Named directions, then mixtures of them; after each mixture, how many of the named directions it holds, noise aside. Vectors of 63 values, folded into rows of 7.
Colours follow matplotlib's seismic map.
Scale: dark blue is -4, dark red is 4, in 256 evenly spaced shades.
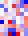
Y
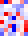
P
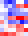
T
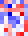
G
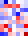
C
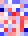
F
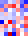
two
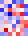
two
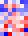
three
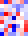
one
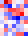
three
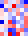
one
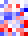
two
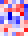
one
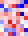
two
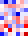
one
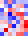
three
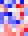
two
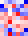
three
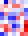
three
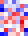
one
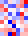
two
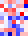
three
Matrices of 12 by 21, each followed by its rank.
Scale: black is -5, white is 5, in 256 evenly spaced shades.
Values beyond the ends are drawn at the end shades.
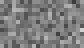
full rank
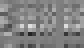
two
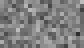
full rank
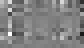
two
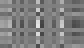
one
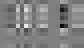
one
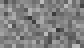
full rank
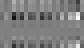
one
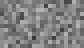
full rank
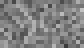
full rank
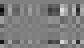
one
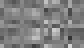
two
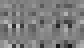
two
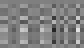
one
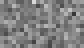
full rank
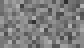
full rank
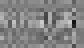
two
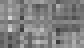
two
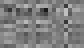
two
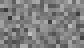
full rank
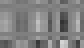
one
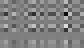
one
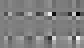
one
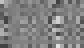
two
